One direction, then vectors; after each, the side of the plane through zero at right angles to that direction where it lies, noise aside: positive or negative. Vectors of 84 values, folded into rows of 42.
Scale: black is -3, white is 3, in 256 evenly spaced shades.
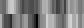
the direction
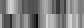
positive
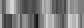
positive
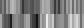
positive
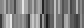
negative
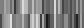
negative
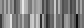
negative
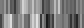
negative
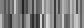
positive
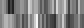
negative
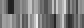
negative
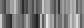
positive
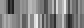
negative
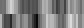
positive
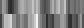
negative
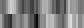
positive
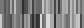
positive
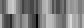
positive
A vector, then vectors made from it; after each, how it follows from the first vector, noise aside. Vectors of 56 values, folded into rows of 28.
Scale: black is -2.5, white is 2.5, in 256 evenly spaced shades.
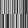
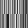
copied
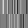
partly zeroed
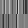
partly zeroed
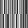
copied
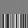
partly zeroed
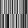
copied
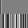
partly zeroed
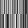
copied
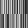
copied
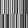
copied
